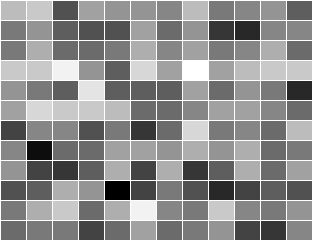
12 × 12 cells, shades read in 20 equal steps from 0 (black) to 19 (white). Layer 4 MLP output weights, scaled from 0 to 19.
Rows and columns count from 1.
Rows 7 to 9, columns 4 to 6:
6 9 4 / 8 12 12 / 7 13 5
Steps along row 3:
up down same up up down up down up up down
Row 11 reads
9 13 15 8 13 18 10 9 15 10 9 11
